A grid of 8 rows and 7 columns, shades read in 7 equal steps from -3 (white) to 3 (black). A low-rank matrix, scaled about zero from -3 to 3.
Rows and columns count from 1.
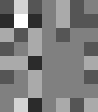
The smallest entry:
-3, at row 2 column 2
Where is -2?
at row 1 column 2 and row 8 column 2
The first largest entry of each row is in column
1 1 2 1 3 1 1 3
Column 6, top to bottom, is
1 1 0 0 0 0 0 1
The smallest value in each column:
-1 -3 -1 0 -1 0 -1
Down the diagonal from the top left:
1 -3 -1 0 0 0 0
